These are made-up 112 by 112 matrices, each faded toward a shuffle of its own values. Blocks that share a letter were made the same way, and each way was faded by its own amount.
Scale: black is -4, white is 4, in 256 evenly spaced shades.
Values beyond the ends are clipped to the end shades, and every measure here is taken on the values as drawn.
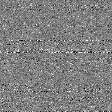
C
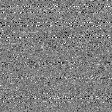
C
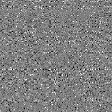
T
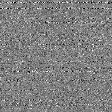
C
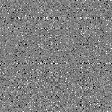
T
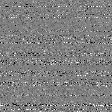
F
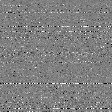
F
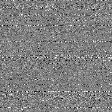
C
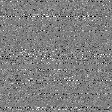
F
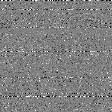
F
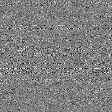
C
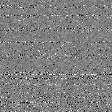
F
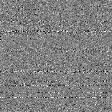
C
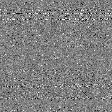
C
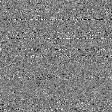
C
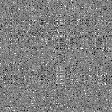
T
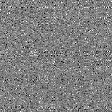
T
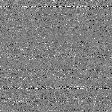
C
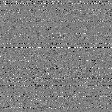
F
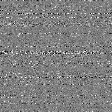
F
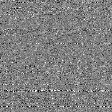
C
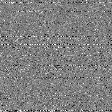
C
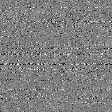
F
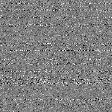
C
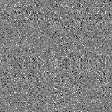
T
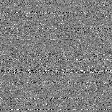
C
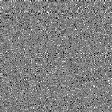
T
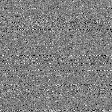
C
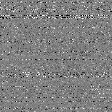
F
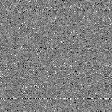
T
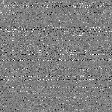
F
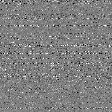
F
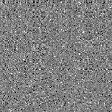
T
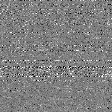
F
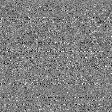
C
